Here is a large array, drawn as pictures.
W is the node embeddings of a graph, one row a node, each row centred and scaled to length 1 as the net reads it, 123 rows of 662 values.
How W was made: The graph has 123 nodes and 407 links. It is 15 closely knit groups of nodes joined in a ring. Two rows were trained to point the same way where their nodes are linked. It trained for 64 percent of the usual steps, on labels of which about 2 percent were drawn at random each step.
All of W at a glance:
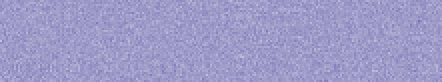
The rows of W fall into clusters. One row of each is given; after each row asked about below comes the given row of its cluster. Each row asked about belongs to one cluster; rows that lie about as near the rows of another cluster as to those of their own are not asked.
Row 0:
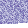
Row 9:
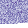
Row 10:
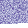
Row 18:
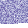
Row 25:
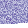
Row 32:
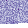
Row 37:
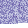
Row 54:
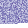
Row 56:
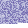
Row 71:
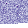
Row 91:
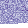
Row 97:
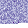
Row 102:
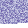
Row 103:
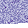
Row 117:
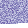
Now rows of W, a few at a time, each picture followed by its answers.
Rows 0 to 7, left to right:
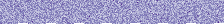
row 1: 10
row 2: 32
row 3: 117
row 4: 103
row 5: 25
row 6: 18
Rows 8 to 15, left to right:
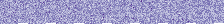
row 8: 10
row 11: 117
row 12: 37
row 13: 103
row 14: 103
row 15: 37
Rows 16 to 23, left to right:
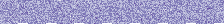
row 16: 56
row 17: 91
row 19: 18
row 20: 54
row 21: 25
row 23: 103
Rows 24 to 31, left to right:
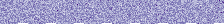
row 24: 102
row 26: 54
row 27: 54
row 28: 71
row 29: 25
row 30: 102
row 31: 10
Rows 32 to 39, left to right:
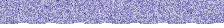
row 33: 102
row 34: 37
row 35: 117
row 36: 103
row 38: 0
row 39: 25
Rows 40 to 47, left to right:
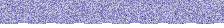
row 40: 0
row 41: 103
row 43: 71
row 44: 97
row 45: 97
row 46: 9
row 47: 18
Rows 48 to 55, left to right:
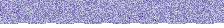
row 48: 71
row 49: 9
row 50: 71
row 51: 102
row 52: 18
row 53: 97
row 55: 37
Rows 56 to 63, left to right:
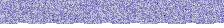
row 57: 54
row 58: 25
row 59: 37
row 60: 0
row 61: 54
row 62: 0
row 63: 91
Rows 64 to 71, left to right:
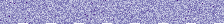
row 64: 10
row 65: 117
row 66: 102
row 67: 32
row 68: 25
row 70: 18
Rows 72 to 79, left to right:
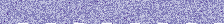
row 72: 9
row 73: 25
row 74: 56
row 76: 18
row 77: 56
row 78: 91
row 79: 97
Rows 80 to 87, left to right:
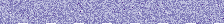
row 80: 0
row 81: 18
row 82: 54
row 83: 103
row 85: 54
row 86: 25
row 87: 91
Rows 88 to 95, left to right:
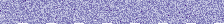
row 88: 56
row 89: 97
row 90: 32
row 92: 102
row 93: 37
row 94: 71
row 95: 91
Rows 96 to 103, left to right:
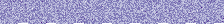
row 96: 97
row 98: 54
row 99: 103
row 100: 54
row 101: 97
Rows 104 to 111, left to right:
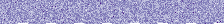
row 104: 9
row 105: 9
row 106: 97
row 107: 97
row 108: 37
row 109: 56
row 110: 10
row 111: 102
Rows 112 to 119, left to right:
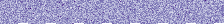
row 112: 91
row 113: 37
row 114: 32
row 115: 103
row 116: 0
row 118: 9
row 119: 18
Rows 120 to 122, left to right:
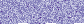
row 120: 37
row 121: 102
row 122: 18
